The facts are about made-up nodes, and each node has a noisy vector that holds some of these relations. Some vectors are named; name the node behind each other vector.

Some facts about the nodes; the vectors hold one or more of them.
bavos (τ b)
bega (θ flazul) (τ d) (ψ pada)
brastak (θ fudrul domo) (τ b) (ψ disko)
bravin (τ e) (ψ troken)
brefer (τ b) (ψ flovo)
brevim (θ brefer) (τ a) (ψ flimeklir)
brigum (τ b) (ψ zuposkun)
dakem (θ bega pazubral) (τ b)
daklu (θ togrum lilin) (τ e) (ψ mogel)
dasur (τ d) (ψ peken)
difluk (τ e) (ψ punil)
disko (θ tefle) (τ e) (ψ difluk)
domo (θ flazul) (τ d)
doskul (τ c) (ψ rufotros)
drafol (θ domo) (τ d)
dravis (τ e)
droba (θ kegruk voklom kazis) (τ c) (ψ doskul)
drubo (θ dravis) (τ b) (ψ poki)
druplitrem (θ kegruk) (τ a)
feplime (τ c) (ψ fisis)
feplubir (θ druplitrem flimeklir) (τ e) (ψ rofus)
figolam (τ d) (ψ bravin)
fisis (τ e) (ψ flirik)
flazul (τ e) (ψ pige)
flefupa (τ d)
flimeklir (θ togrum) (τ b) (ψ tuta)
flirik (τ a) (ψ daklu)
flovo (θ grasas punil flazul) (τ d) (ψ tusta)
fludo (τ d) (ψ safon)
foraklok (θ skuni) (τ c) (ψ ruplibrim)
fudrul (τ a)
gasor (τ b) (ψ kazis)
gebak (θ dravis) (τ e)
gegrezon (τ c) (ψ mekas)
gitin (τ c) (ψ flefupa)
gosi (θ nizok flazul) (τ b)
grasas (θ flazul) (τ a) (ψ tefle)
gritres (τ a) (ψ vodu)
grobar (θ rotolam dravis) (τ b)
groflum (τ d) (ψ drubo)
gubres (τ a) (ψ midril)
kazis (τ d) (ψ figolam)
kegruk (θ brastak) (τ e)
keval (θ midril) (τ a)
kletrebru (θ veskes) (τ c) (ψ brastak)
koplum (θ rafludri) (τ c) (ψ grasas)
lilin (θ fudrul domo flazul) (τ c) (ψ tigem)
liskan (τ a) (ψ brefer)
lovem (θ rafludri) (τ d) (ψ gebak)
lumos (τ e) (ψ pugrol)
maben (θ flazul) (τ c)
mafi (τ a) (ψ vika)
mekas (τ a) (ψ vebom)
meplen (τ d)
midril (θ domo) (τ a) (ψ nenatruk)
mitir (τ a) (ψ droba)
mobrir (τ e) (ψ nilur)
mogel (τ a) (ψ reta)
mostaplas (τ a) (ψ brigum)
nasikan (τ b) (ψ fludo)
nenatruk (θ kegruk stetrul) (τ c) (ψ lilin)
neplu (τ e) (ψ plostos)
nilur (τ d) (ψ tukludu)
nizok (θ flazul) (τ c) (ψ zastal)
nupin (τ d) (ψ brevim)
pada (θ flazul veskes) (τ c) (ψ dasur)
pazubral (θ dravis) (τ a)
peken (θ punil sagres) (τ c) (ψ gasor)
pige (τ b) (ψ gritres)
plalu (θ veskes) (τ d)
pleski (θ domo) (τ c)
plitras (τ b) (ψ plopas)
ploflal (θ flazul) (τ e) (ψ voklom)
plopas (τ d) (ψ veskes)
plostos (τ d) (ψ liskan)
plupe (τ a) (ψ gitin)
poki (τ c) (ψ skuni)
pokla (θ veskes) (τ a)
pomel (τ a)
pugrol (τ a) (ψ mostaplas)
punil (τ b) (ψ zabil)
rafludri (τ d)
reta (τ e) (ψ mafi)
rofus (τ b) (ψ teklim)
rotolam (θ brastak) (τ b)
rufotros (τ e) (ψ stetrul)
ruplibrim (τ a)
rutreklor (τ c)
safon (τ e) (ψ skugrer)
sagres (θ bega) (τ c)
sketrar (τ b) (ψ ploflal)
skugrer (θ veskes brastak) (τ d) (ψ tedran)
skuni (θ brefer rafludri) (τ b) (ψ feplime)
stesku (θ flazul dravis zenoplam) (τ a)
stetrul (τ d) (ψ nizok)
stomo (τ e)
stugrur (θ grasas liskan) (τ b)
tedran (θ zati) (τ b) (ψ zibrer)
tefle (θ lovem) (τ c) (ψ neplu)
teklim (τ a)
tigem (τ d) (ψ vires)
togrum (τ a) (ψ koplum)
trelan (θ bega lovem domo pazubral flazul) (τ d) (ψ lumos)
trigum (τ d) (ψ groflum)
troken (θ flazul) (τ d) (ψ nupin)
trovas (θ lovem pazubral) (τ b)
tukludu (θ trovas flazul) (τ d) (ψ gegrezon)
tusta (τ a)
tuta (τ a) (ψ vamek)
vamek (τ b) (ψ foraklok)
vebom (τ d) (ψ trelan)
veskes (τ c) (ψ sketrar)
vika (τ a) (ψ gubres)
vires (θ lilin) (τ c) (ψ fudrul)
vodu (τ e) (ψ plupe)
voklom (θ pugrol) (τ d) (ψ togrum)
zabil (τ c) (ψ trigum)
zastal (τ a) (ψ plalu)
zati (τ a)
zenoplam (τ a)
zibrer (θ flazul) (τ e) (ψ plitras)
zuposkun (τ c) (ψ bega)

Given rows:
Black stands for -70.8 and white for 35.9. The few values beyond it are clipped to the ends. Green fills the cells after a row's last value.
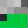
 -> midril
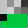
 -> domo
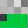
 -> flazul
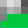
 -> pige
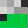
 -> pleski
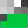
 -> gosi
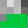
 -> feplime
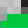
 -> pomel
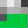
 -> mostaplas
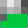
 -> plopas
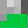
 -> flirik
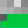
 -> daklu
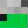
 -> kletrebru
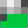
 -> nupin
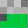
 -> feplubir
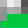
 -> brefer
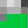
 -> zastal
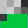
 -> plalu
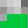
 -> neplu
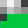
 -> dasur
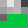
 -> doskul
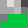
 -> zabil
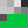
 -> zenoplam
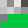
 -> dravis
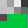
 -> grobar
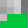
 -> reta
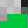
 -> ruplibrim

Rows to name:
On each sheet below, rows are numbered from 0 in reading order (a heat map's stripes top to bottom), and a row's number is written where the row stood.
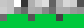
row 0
trovas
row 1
punil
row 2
liskan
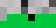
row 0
zati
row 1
vires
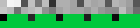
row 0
trelan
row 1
fudrul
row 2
droba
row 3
togrum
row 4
stetrul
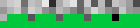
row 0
difluk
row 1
pazubral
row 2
drubo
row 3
kegruk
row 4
kazis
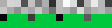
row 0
nizok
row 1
druplitrem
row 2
peken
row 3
gegrezon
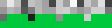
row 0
tigem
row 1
pugrol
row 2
gebak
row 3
stomo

